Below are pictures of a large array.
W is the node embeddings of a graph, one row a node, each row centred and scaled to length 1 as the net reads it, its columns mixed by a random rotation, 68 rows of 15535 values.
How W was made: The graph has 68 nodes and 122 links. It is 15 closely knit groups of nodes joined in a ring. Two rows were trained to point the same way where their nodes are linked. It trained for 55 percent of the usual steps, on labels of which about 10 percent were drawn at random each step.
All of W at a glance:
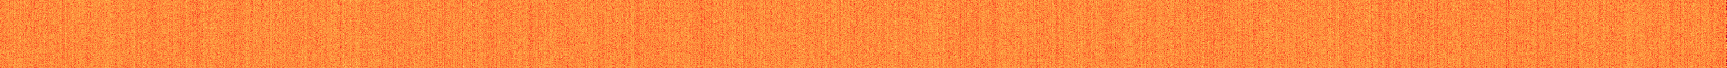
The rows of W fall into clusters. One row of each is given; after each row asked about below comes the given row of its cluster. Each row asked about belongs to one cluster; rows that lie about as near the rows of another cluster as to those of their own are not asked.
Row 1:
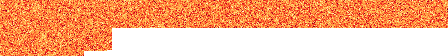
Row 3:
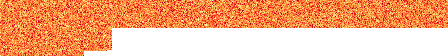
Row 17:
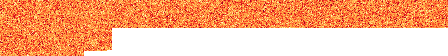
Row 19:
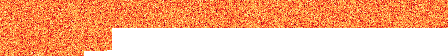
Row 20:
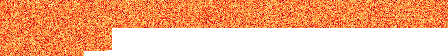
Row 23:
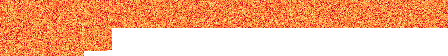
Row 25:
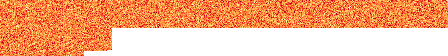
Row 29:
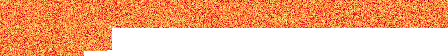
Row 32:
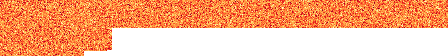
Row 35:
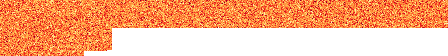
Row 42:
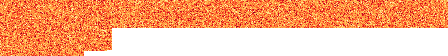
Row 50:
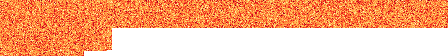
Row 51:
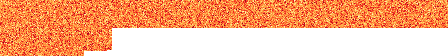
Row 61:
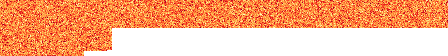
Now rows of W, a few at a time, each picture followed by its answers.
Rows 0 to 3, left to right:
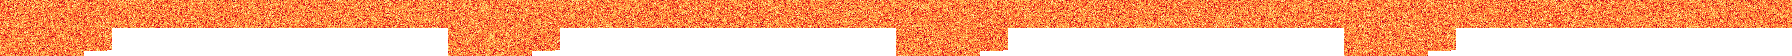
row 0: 20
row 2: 25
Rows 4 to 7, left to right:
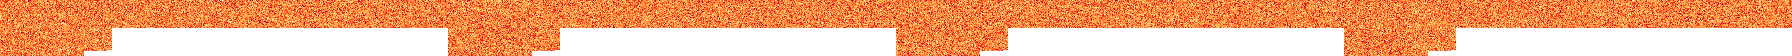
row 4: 3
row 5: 35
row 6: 61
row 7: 32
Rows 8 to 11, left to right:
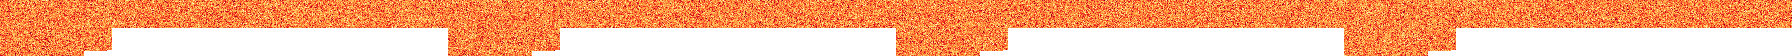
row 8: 20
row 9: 35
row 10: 29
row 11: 1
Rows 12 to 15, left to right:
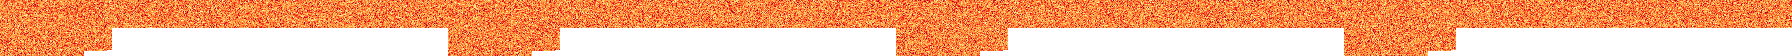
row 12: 3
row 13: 25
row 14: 51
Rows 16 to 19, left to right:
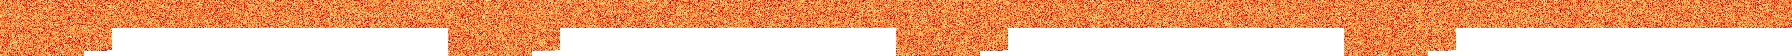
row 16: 51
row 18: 50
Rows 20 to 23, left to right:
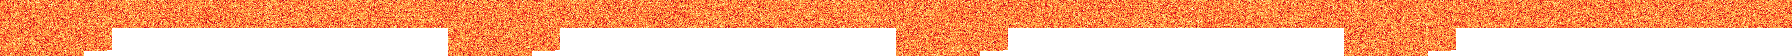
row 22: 19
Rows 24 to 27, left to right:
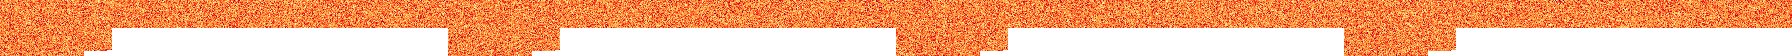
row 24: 50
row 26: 50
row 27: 3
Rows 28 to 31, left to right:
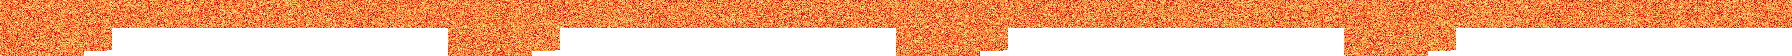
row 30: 3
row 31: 29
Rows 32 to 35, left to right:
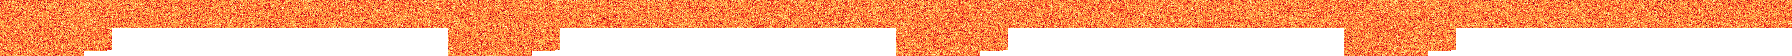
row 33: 17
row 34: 19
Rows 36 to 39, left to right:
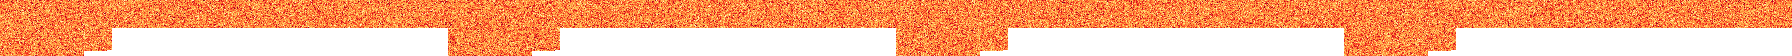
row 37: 61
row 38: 23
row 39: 1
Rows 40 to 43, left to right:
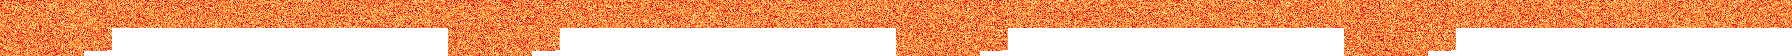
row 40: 32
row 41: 51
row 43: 42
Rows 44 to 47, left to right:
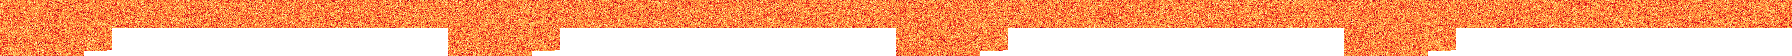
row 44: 29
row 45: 23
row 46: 20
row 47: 23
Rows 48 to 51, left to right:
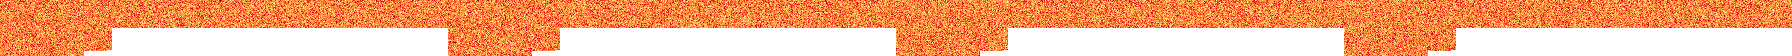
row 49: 61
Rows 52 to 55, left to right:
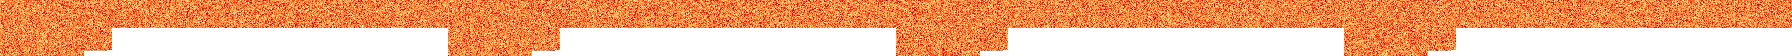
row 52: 1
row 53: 1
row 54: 25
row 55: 19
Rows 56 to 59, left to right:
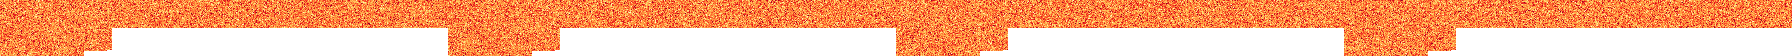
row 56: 17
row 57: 51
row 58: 23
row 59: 61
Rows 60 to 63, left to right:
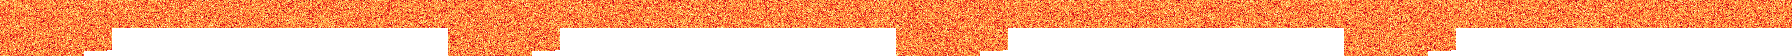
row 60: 25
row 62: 42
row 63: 61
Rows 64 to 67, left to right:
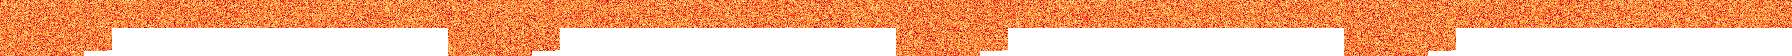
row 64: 20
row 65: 17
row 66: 42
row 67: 20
